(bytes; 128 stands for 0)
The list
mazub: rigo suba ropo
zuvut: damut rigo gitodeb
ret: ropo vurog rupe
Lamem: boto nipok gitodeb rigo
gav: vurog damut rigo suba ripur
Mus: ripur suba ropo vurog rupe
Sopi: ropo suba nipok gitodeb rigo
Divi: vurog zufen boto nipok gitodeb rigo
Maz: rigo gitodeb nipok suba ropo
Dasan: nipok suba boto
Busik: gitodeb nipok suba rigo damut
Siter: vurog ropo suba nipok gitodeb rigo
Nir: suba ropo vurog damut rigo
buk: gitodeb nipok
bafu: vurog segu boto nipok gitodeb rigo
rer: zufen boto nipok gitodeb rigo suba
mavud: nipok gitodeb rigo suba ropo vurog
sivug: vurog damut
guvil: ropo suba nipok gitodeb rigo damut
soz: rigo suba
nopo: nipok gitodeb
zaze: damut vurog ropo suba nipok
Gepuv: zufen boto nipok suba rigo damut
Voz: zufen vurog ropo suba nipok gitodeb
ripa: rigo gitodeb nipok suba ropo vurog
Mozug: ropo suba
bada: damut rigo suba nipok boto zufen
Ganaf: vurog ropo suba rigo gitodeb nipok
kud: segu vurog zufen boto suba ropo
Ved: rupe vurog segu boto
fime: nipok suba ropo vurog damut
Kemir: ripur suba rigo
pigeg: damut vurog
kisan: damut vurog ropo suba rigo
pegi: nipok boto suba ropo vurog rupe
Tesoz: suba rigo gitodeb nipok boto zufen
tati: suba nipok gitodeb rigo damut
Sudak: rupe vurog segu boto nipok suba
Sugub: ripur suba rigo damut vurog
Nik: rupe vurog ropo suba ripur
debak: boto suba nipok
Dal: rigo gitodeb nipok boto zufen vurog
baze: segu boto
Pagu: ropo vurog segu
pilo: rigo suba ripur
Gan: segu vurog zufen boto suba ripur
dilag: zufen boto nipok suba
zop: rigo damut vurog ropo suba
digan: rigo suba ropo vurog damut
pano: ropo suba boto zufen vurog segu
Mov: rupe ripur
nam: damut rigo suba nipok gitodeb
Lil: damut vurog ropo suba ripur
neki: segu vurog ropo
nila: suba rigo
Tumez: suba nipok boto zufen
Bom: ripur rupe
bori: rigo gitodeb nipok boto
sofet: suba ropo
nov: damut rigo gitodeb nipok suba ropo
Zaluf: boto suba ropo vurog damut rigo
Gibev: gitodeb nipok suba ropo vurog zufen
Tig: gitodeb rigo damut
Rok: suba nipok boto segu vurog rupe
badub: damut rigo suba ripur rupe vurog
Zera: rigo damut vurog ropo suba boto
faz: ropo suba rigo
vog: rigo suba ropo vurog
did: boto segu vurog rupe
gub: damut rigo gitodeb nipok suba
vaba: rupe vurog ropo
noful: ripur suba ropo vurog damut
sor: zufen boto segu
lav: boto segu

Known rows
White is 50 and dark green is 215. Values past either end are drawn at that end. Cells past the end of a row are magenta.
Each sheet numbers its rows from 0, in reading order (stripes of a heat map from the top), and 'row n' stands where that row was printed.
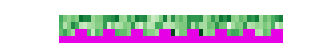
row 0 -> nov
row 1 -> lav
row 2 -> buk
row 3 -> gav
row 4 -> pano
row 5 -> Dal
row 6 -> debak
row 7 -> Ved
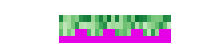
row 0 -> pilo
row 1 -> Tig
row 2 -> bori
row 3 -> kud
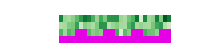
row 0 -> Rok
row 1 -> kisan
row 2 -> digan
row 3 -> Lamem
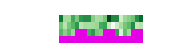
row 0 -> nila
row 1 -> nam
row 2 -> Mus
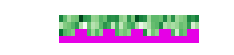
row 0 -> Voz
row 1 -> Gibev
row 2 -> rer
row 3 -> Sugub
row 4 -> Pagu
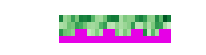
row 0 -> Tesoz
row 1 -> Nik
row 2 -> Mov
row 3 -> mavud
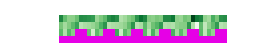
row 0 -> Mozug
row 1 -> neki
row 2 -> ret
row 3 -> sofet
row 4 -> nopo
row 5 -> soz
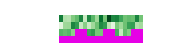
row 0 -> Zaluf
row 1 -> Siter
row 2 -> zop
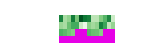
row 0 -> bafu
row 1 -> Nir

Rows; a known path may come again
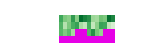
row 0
Maz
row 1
gub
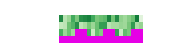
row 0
Kemir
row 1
zop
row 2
sivug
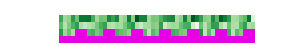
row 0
ripa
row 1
zaze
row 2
Lamem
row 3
baze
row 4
bafu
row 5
mavud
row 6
fime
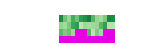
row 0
faz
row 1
Lil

